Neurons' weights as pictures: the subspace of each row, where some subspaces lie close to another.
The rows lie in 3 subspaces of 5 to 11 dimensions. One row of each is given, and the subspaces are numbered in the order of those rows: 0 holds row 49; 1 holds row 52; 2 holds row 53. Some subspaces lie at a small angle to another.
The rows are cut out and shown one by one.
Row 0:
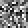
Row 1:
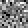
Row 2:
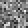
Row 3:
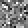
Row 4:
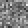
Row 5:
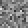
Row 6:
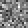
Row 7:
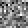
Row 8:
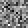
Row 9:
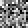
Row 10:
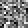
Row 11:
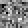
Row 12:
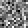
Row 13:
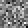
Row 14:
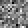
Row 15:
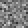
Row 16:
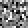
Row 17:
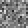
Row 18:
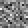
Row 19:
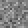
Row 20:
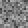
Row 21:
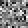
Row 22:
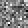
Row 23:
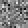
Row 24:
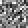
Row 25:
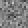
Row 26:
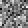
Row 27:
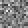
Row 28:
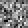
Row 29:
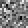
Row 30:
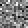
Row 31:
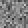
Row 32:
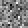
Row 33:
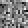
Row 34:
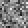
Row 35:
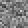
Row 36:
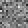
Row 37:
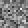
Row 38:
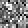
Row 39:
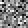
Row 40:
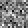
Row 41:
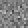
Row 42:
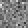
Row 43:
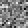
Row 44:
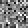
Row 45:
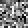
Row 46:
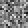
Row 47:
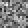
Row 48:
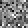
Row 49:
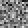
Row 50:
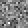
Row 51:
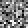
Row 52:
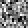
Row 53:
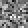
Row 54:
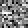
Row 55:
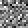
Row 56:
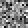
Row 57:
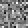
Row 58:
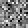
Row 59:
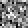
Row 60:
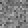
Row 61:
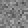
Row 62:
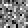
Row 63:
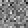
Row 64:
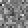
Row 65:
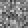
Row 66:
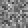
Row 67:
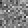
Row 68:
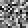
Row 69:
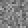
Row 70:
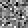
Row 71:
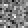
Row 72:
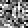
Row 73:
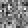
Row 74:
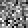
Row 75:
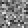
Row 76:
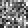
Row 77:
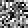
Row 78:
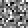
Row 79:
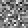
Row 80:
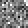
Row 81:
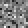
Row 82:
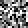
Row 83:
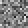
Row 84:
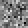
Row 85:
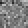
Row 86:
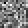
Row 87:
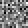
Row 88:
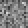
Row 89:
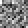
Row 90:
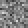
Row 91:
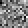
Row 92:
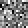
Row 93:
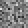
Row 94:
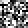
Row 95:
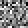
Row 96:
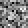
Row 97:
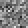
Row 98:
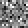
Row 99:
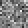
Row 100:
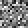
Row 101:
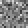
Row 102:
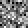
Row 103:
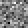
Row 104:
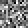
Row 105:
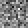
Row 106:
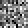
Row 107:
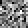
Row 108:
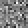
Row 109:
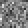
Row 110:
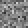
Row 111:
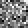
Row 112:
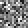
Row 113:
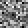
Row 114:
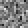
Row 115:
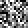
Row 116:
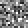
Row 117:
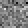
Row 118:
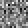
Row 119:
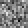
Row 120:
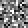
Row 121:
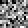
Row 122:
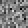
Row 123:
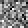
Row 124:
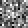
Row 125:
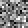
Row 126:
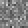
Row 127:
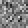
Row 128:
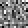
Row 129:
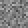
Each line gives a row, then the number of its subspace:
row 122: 2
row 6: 1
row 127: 2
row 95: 2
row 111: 1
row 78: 1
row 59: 1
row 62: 2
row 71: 2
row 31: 0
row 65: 1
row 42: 1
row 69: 2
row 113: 0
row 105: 0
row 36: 0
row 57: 0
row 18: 0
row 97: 2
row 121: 2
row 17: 0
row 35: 0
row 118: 2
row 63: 1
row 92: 1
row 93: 0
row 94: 1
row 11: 1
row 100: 2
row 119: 1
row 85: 0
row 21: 2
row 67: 2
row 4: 0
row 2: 0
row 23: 0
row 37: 2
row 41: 0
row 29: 1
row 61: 1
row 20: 1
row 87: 2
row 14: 2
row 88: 0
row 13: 1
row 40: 1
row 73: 0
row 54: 0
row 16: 1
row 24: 2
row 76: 0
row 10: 0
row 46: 2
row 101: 0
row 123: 1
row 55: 2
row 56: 0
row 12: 1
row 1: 1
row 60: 0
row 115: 0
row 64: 1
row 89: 2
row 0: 2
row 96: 0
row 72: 1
